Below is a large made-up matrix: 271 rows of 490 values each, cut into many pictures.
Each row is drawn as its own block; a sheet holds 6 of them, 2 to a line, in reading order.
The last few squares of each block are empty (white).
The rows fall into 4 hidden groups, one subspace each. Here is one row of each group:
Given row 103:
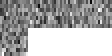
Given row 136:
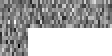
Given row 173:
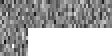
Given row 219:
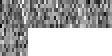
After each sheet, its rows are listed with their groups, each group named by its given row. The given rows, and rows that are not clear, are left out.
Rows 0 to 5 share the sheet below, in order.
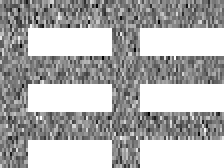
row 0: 103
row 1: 219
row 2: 103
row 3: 173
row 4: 173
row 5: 173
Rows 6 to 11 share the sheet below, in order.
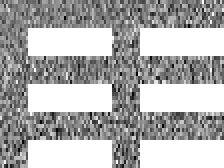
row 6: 136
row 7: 103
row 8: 219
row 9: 219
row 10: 103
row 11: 173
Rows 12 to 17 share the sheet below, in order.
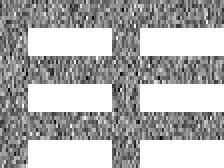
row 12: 136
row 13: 136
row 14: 219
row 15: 219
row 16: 103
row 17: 173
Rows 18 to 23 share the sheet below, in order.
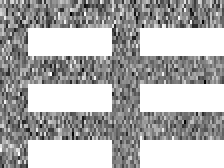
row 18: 103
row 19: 219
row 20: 136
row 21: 136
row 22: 103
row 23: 136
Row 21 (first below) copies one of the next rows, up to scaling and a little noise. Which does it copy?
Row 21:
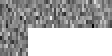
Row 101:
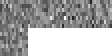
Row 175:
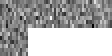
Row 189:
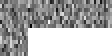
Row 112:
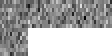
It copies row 175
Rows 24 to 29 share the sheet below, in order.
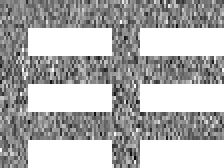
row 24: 219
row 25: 173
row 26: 219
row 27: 103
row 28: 136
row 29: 103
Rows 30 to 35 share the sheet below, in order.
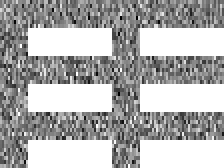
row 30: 103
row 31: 219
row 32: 136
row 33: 173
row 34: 173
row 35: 136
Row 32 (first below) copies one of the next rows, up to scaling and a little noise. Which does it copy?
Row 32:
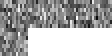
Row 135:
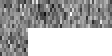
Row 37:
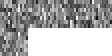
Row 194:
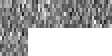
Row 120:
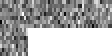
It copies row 37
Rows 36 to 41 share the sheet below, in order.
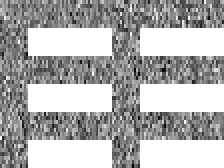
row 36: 103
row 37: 136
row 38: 136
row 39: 219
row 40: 219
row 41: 219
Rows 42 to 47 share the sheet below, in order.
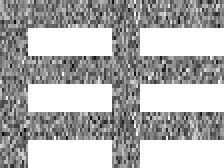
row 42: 103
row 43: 219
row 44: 136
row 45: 219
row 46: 103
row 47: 219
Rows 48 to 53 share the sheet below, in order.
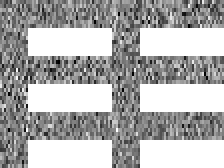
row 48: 136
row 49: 103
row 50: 173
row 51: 136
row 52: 219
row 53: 103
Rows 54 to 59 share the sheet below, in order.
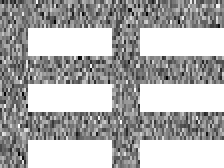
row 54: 173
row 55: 219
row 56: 173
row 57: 173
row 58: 103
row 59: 136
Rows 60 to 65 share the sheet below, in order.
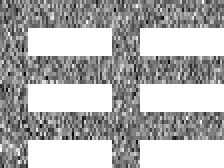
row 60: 219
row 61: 136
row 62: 219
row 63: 219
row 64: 103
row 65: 173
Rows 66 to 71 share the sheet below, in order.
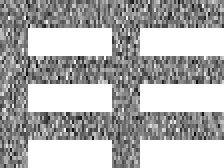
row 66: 219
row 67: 173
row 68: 219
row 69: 136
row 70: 136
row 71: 136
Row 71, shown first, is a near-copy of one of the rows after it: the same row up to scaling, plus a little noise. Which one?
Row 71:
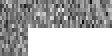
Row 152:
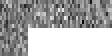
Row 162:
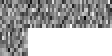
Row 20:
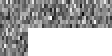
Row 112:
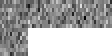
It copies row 152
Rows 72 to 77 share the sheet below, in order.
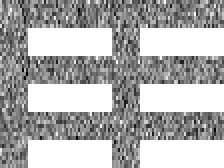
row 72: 219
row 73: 103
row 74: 219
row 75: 173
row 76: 103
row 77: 136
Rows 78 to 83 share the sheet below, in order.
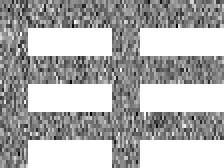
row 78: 103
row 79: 173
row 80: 219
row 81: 173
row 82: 103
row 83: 136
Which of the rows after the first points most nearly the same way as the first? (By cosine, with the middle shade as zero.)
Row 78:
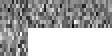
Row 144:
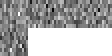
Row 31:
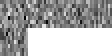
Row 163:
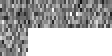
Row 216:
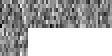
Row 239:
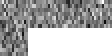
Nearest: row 163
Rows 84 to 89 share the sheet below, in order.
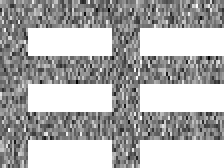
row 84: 173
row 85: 103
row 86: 103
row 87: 219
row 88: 219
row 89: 219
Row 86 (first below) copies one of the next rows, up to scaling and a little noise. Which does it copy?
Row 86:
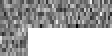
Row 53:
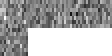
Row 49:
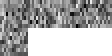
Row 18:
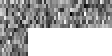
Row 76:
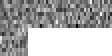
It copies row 76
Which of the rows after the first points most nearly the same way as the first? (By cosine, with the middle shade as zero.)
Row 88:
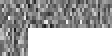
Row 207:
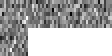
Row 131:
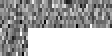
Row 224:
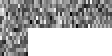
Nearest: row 131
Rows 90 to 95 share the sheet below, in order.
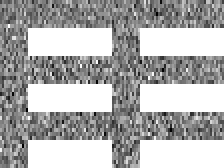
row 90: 173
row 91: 136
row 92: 103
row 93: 219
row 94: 136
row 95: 103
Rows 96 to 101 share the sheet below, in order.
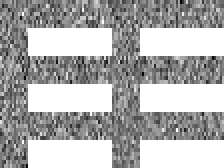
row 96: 136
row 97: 103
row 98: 219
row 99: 173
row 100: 103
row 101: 136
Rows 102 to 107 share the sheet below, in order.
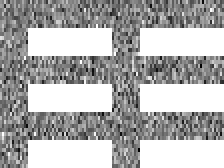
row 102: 103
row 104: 136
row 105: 136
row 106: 103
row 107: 173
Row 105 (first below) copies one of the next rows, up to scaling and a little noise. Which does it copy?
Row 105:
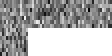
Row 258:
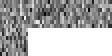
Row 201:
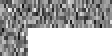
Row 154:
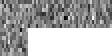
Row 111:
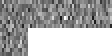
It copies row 258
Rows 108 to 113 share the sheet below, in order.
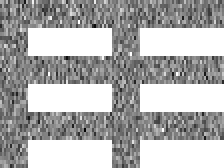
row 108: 136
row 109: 219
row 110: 173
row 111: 136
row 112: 136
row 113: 136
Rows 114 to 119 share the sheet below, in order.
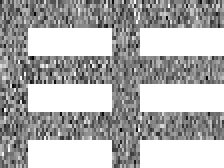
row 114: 219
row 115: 219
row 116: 103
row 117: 136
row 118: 173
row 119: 219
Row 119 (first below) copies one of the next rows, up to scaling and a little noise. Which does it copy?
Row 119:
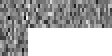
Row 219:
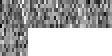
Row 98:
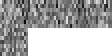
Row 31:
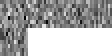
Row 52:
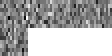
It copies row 52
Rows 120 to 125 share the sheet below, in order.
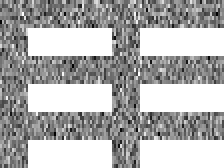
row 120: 136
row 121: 219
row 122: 136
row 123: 219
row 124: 173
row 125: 219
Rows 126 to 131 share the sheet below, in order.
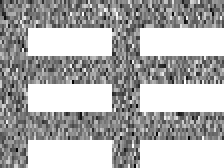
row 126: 103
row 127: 103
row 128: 173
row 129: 103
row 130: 173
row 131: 173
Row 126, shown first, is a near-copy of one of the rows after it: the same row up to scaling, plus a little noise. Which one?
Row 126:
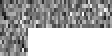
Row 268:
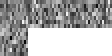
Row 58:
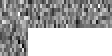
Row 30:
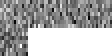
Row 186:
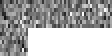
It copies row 186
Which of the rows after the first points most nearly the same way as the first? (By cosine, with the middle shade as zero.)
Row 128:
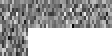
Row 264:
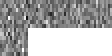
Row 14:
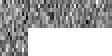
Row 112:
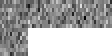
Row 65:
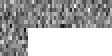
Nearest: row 112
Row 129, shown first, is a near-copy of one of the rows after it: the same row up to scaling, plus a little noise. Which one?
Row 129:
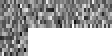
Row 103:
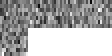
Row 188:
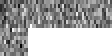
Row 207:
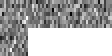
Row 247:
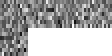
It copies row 247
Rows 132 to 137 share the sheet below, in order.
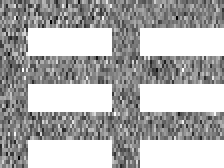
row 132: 173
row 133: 136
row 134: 219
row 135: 136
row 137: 173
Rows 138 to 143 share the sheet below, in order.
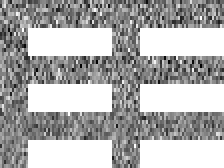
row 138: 103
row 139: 173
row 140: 103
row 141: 173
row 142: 173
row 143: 173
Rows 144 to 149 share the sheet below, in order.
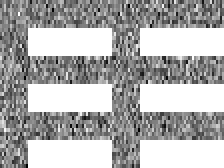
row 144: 103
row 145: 173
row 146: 219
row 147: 173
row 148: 103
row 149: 219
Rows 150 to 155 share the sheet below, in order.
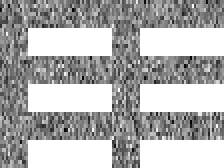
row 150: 219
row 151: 136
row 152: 136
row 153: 219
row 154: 136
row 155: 219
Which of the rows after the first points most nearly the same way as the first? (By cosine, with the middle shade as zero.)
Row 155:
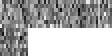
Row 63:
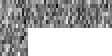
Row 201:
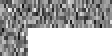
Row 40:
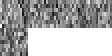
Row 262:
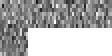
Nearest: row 40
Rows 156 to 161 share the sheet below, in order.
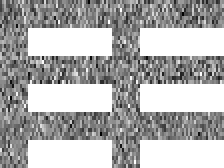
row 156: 219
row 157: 136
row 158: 173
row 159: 173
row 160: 136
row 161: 219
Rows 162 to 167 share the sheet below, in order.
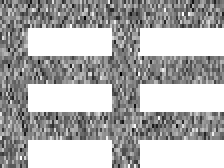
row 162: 136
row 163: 103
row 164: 136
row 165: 219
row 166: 219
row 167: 136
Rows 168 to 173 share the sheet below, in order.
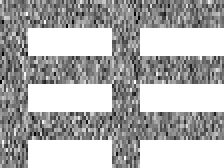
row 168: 103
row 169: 219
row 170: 219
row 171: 219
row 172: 136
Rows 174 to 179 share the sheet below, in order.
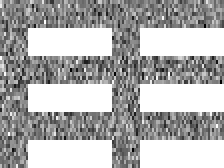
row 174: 103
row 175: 136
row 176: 103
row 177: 173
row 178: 173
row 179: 219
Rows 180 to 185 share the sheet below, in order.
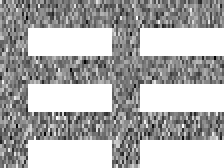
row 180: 219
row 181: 219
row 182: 103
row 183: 103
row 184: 173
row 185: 219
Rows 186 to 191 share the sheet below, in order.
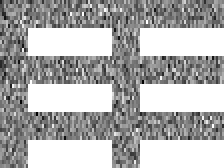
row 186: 103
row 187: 136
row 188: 103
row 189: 136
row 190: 173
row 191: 103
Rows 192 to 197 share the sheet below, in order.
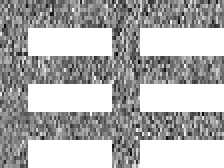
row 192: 219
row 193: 219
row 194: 136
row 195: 219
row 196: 103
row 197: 103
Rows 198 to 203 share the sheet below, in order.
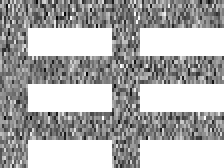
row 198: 173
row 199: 219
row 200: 136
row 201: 136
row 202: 173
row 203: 173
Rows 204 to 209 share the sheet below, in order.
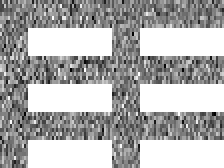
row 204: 136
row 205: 173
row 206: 103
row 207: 103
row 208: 136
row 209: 173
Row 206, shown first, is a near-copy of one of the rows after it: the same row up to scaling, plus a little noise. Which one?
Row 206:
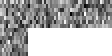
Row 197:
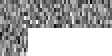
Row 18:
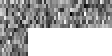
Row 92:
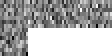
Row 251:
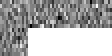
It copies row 18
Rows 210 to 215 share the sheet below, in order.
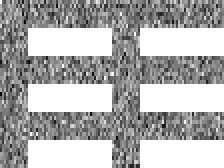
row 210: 219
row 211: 173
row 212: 136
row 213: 173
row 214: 103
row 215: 219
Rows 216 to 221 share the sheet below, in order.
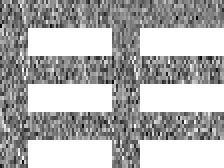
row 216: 219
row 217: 136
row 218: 219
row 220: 103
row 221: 136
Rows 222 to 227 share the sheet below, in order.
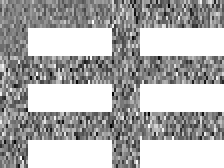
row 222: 173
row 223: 219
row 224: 103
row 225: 136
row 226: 103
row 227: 136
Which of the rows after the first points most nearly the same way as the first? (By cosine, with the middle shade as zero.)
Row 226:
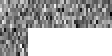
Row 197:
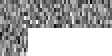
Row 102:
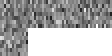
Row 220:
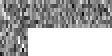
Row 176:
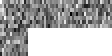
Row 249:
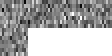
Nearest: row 102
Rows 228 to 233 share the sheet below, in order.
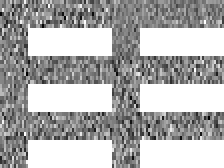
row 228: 136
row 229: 173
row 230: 219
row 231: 103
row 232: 173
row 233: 103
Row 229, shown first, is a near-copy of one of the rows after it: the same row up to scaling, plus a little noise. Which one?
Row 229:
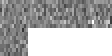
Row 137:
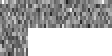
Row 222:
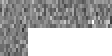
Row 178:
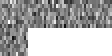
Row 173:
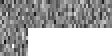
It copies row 222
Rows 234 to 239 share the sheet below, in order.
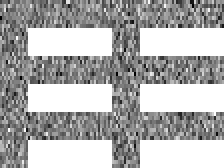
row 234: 173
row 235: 173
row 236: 173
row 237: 219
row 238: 219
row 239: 173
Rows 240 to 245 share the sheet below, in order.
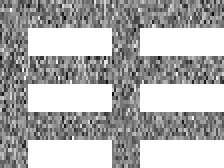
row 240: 136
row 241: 103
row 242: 219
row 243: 136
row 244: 173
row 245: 136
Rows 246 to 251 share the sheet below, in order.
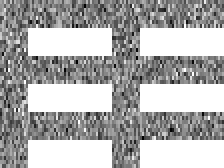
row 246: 103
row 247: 103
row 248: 173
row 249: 136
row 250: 219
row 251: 103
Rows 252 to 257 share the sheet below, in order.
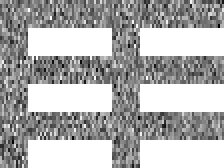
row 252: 136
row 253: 173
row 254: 136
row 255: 136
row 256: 173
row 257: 219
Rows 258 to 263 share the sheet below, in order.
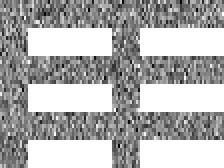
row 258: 136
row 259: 103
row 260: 136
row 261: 103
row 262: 173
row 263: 219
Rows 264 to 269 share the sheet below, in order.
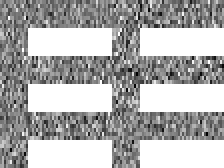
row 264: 219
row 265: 219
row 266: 136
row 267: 103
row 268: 103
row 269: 136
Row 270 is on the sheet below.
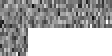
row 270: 173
